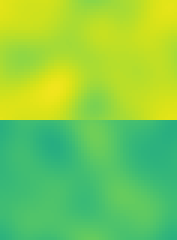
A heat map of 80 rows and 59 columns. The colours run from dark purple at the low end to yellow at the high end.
It is made of 2 by 1 panels. Panel 1,1: very high, smooth, faint in contrast. Panel 2,1: high, smooth, faint in contrast.
